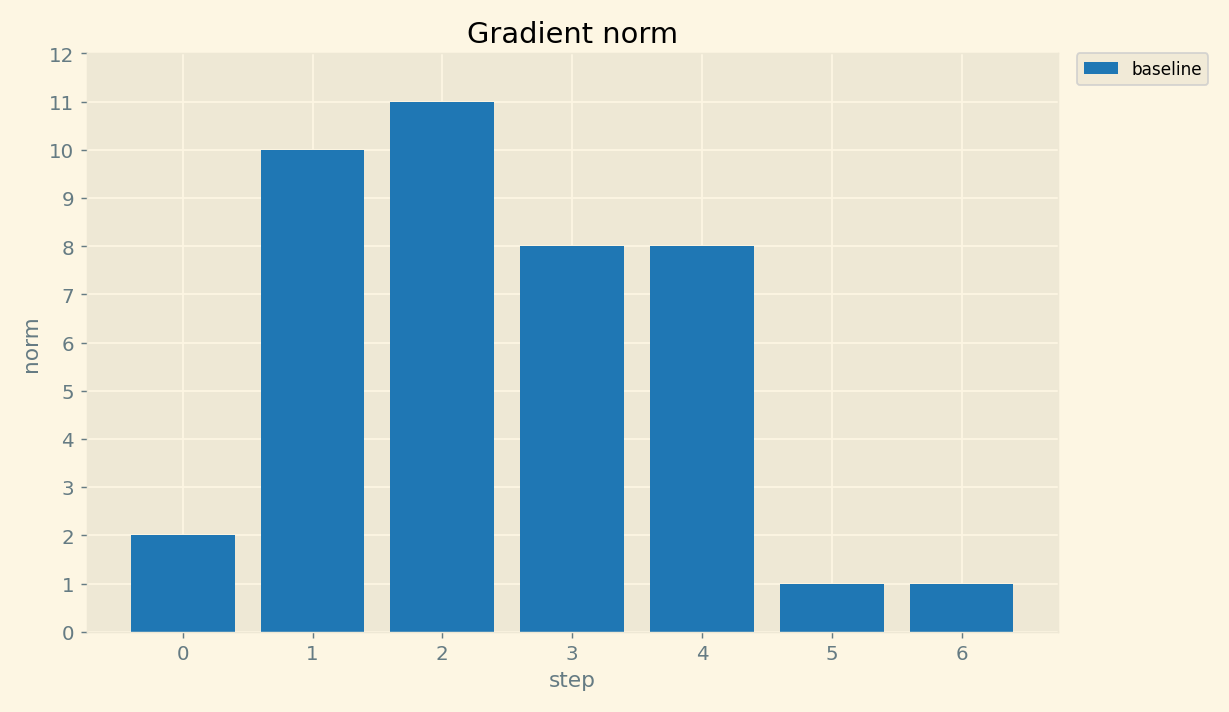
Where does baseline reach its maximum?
2
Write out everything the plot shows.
Title: Gradient norm
x-axis: step, ticks 0 1 2 3 4 5 6
y-axis: norm, ticks 0 1 2 3 4 5 6 7 8 9 10 11 12
Legend: baseline
Values:
baseline: 2 10 11 8 8 1 1
